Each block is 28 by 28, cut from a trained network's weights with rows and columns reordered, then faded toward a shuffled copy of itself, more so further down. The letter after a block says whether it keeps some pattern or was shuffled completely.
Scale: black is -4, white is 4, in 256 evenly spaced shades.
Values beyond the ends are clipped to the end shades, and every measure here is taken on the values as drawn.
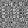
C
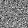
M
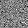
M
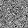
M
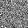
M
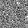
C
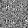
C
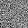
C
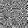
C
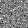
M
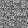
C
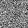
M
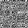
C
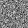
M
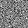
M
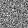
M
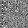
C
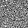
M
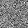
M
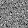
M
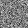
M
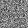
M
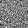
M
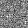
C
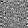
C
